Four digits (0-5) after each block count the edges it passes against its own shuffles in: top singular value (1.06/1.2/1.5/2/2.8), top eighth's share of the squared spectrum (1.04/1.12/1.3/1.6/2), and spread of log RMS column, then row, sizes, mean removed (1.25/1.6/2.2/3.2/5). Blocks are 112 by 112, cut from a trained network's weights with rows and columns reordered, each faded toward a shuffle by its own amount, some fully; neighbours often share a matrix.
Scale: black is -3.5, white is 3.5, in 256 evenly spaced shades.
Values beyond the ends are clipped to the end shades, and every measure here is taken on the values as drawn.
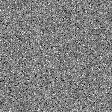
0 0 0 0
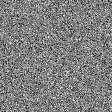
0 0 0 0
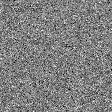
0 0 0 0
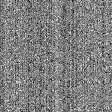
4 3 1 2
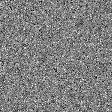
0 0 0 0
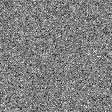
0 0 0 0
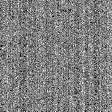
3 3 1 2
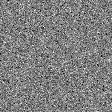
1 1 0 0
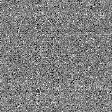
2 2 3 1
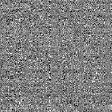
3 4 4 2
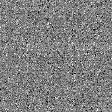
2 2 2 1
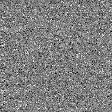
1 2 2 0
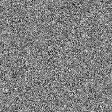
2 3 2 1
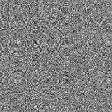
4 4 2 2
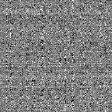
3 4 4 1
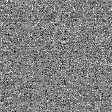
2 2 2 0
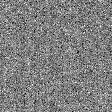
1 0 0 0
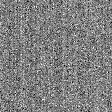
2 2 0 0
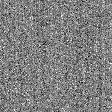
2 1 0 0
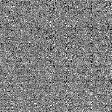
2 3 3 1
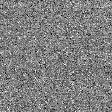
1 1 1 0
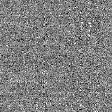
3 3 3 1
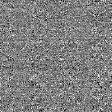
2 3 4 1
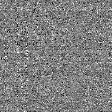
2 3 3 1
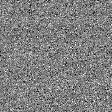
1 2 2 0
